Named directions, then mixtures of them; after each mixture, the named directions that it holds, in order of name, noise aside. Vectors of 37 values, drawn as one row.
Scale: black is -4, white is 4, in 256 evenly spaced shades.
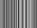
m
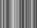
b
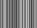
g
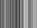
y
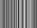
m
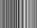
m, y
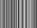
m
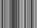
b, g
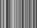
b, g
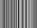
m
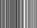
m, y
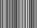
g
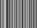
b, g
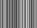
g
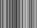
g, y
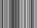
b, g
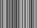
g
